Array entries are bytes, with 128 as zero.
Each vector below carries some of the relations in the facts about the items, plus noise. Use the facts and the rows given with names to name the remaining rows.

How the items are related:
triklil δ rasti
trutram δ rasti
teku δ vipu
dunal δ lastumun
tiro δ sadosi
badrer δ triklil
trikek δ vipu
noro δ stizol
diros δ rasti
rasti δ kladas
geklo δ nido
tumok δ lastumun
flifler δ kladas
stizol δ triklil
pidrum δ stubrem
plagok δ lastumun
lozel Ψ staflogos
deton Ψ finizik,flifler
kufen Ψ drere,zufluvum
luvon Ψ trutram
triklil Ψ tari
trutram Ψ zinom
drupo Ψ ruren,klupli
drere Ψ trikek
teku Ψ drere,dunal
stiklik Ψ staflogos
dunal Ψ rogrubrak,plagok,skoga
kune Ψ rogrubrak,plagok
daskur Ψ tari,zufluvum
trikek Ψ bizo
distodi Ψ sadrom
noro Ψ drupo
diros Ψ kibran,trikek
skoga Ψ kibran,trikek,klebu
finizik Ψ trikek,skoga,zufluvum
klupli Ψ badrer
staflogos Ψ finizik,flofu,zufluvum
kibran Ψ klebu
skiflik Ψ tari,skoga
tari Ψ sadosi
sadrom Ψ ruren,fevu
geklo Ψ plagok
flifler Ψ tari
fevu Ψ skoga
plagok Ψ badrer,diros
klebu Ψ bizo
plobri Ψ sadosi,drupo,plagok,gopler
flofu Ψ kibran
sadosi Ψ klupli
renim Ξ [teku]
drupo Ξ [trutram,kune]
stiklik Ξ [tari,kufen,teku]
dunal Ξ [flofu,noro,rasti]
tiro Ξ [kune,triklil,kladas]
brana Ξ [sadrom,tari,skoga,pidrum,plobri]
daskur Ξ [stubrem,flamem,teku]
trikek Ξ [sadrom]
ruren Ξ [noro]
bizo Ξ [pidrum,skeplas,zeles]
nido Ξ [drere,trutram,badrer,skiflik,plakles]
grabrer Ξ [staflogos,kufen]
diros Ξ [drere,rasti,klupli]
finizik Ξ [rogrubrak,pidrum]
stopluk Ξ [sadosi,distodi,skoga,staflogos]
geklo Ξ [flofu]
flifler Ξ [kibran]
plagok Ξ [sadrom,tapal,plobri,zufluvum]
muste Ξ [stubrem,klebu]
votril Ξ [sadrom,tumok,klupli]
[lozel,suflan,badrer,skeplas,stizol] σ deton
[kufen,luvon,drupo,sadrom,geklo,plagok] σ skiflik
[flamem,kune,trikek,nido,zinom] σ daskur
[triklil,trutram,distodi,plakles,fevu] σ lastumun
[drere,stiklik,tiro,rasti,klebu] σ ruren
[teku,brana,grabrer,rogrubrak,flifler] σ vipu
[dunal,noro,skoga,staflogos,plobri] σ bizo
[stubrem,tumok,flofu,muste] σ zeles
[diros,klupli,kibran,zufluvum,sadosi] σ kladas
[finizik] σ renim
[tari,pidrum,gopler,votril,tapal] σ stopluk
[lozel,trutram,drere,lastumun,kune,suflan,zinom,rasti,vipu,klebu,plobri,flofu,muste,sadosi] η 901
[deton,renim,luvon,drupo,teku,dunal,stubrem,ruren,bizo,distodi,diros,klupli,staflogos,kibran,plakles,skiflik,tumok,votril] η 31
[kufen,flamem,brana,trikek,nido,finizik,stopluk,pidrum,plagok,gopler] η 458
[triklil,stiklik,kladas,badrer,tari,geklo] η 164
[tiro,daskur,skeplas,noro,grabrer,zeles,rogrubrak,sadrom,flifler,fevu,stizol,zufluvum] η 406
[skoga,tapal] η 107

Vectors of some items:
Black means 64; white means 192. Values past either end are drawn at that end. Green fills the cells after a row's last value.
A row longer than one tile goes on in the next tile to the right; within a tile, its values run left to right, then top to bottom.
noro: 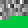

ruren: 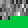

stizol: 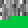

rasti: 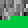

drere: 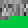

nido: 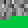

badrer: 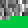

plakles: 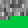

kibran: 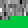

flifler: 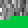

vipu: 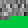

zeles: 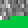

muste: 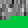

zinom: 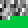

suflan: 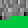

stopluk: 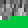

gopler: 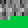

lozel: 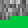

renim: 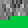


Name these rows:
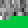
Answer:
zufluvum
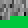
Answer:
klebu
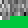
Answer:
sadrom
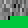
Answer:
deton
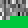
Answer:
triklil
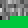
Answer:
staflogos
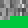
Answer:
grabrer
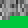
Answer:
skoga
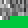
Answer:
daskur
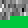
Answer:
kufen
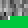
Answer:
plagok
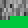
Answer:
flofu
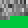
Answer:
kune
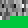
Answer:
stiklik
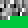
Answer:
trutram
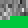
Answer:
sadosi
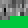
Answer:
drupo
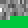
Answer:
flamem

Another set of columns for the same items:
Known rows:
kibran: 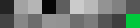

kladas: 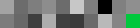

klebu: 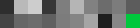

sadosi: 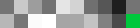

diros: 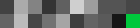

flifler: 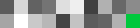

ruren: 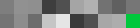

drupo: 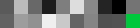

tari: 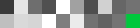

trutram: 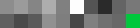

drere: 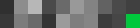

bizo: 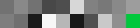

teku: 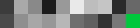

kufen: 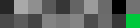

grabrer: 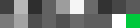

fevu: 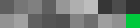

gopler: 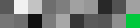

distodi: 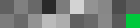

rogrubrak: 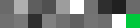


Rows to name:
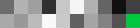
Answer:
klupli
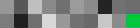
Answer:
lastumun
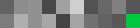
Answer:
triklil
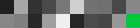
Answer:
votril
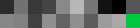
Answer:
sadrom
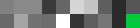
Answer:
dunal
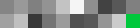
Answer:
noro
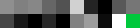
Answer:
tapal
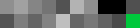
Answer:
geklo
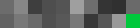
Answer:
stiklik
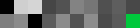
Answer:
trikek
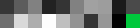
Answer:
skiflik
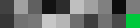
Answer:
luvon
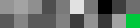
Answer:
badrer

